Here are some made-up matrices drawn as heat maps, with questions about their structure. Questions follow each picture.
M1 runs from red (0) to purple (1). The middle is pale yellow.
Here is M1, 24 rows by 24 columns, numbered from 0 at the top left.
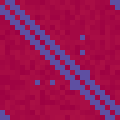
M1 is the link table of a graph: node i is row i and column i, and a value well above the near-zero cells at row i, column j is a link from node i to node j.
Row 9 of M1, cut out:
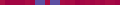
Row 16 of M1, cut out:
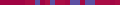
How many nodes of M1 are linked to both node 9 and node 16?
2
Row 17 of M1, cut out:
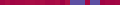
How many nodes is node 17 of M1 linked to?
5
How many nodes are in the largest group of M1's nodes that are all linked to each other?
4
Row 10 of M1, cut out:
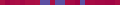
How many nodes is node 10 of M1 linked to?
5
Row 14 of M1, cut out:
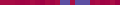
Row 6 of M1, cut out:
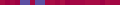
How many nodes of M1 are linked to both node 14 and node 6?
0
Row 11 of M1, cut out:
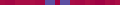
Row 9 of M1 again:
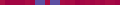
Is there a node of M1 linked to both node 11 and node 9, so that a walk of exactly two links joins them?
yes
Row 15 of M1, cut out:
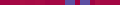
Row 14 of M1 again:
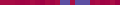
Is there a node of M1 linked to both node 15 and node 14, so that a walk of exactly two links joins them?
yes
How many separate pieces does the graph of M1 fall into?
1
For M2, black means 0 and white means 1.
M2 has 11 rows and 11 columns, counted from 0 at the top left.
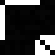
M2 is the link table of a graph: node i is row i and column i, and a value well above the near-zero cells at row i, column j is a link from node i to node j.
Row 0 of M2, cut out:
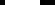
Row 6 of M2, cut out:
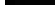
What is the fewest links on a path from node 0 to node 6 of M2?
1
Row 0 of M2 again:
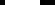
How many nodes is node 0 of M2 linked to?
7
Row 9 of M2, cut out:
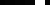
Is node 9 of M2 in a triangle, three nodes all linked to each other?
yes
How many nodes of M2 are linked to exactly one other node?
6
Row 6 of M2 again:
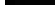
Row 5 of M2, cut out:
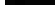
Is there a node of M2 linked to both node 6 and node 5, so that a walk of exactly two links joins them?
yes
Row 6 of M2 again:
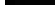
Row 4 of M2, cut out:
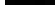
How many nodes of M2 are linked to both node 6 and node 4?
1
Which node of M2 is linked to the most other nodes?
node 0
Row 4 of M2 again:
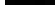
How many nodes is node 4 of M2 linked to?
1
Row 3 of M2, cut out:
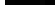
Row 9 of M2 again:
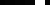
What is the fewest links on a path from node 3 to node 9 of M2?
3
